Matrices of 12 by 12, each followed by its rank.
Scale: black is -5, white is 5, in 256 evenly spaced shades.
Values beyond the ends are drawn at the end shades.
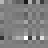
one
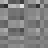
one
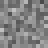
full rank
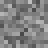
full rank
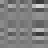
one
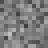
full rank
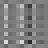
one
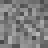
full rank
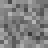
full rank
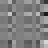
one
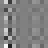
one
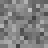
full rank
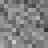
full rank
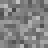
full rank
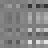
one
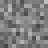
full rank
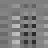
one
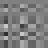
one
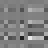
one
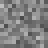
full rank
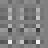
one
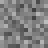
full rank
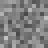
full rank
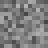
full rank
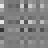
one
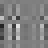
one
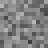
full rank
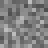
full rank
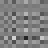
one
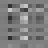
one
